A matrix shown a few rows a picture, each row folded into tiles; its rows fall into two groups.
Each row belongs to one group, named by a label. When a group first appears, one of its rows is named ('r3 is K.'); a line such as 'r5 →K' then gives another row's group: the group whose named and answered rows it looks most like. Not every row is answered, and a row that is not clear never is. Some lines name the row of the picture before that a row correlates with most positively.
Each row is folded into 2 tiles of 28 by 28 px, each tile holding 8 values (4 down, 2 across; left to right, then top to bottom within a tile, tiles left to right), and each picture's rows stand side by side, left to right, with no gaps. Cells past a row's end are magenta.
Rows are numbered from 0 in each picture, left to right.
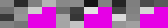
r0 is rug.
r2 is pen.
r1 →pen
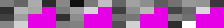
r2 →pen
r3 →pen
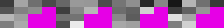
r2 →pen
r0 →pen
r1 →pen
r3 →pen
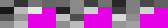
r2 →pen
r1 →pen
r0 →rug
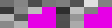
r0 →pen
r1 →rug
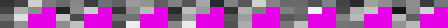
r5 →pen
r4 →rug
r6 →rug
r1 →pen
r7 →pen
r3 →rug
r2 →pen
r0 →rug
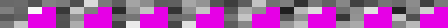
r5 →rug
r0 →pen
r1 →rug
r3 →pen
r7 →pen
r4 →rug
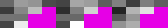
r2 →rug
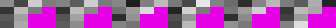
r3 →rug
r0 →rug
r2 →rug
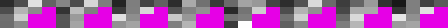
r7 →pen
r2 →pen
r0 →rug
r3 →pen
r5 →rug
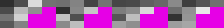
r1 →pen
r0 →rug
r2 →rug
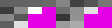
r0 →pen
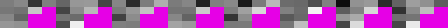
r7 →pen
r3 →pen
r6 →pen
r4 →rug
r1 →pen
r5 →pen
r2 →rug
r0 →pen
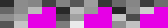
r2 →pen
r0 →pen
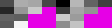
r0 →pen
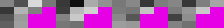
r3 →rug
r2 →pen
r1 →rug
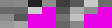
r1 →rug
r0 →pen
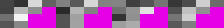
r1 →rug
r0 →rug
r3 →rug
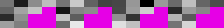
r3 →pen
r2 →pen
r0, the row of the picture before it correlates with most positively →2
